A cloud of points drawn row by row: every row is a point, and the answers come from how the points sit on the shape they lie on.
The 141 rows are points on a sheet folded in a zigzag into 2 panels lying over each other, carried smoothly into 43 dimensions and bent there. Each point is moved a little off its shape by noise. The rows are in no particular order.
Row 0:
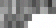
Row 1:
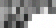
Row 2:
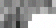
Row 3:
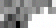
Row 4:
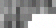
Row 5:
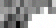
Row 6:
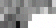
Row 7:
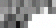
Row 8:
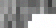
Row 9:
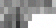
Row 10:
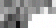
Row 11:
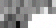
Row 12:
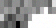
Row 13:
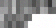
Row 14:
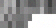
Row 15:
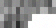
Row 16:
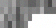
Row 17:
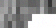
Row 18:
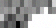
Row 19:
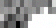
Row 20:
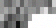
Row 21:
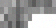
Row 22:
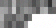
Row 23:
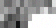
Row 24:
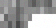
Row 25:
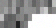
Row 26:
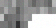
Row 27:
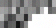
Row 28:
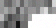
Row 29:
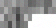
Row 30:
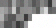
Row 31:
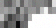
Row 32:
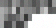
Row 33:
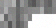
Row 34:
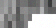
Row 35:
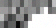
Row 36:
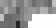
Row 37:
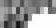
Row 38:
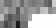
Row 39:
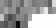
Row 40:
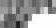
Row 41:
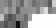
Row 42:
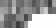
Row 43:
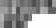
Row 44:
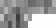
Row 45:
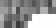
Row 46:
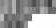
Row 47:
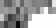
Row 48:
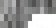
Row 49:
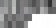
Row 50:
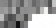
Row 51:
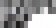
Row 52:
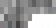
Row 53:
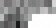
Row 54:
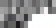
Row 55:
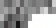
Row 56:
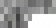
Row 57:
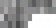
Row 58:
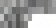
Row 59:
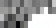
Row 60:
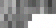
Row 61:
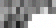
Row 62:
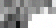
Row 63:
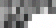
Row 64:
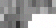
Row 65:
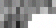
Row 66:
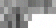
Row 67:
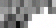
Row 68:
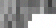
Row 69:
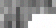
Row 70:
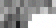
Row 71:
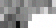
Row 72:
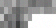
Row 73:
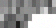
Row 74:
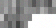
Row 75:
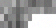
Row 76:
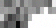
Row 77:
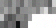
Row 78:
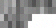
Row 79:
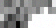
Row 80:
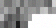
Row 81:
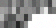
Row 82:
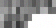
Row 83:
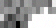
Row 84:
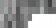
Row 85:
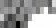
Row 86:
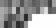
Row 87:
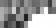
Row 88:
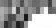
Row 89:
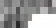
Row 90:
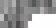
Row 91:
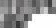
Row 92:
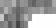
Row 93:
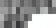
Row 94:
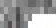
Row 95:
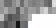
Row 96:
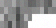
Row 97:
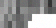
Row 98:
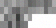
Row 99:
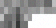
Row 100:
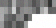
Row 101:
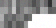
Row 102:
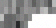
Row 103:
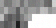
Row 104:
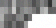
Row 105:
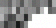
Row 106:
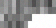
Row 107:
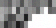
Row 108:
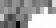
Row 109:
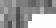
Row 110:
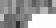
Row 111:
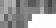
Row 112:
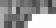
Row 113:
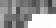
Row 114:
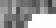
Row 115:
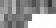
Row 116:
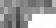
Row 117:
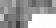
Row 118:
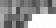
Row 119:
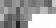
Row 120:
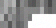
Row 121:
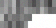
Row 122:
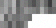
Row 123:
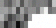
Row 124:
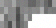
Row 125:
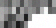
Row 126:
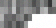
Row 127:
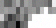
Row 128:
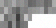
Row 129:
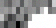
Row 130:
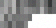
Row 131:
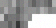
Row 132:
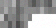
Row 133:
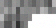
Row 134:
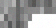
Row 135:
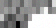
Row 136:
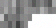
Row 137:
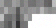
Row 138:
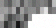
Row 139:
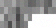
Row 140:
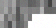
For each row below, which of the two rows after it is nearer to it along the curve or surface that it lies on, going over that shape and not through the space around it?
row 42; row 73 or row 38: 73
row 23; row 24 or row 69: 69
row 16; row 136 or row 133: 133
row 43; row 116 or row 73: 116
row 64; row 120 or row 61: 120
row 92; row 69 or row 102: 102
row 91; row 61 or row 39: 39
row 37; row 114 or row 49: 114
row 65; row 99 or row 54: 99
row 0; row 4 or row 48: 48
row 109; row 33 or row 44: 44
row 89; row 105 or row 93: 93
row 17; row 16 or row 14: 16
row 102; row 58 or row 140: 58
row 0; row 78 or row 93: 78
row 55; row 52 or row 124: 124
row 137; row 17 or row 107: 17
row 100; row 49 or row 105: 49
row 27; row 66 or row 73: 73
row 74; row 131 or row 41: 131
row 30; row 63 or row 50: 50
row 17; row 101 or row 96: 96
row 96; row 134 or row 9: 9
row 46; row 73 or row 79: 73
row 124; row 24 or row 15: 15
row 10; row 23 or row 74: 23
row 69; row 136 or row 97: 97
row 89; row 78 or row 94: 94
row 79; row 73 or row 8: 73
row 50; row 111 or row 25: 25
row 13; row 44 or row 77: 77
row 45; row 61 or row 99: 61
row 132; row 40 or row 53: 40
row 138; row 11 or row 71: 11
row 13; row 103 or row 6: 6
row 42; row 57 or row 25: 25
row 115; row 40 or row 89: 40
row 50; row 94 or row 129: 129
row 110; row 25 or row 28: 25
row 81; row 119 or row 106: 106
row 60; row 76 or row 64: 64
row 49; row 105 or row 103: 105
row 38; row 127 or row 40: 127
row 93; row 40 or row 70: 70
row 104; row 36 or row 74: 74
